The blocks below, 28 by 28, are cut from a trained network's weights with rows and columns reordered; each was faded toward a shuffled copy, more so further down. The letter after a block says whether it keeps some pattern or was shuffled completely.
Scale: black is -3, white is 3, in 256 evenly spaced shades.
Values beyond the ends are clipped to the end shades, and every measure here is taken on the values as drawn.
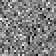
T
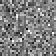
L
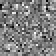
L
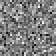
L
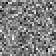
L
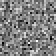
T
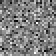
L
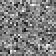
T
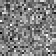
L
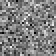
L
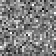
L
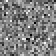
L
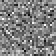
T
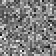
T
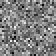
L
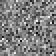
T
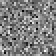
T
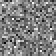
T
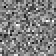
T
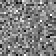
L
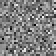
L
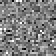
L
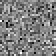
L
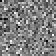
T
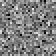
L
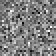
T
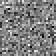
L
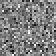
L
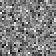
T
